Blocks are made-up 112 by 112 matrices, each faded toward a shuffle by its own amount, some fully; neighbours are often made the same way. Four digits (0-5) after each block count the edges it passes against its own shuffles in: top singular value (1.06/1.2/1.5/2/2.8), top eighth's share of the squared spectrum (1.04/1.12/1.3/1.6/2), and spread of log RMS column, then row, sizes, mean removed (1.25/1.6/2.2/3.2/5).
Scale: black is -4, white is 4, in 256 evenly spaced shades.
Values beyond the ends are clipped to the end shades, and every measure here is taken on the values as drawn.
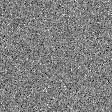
0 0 0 0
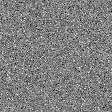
0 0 0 0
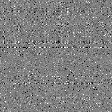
4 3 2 3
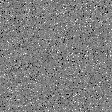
2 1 0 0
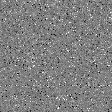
3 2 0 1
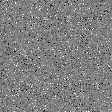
3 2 0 1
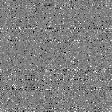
4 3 1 3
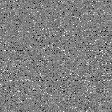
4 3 1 2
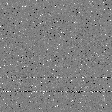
3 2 0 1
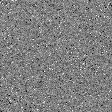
0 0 0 0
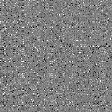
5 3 2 2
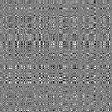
5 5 4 4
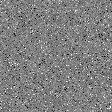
2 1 0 0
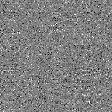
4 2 1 1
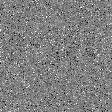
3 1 0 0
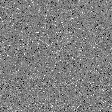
0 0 0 1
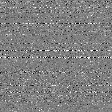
3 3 0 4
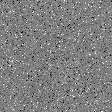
0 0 0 0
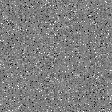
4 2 1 1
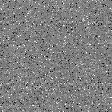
3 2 0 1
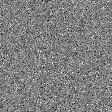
1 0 0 0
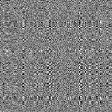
5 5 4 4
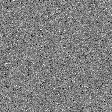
1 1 0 0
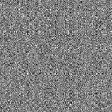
4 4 2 2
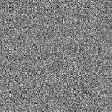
4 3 2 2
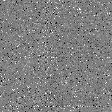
3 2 1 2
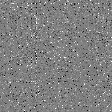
3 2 1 1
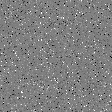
0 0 0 0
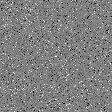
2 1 0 0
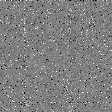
3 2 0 1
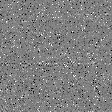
3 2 0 1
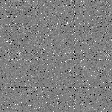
4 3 1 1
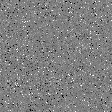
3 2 0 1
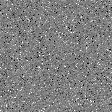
1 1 0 0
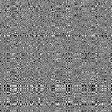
5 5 3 4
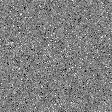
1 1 0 0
